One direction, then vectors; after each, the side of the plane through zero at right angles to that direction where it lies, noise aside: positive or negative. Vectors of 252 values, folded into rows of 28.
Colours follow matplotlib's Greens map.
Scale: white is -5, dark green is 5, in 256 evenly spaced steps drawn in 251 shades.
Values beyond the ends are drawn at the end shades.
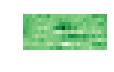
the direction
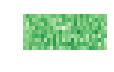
negative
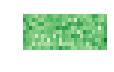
positive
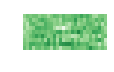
negative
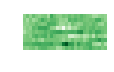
negative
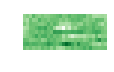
negative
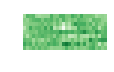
negative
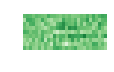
positive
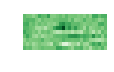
positive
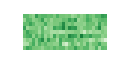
positive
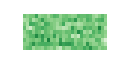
negative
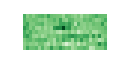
positive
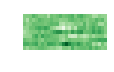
negative
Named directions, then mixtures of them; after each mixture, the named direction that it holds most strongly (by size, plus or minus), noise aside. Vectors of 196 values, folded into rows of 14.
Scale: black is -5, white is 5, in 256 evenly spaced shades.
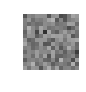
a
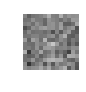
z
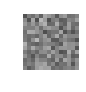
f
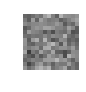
z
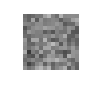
z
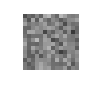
f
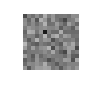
f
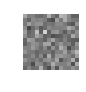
a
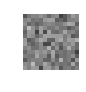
a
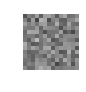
f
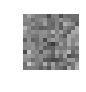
z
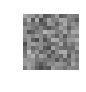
f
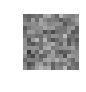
z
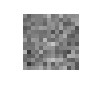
z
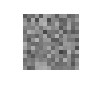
f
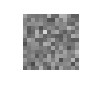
a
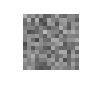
f
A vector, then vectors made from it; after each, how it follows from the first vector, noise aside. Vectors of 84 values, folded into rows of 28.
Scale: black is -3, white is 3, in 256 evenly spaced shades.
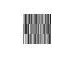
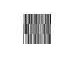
copied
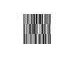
wrapped around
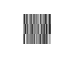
wrapped around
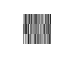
copied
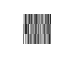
copied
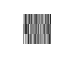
copied
